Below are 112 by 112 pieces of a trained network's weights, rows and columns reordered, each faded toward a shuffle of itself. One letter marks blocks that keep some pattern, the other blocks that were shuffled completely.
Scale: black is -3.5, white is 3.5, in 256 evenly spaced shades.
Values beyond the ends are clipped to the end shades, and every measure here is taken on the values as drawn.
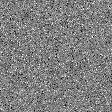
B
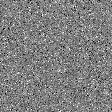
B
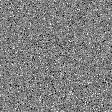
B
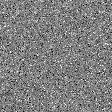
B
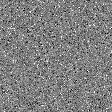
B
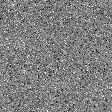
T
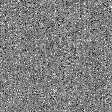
T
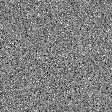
B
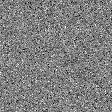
B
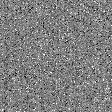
T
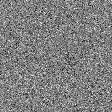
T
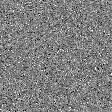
B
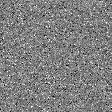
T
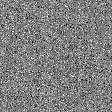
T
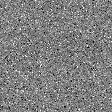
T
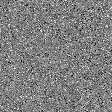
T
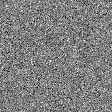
B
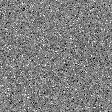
B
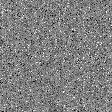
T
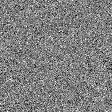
T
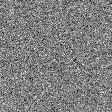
B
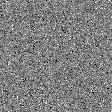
B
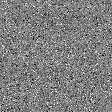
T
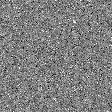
B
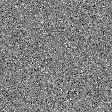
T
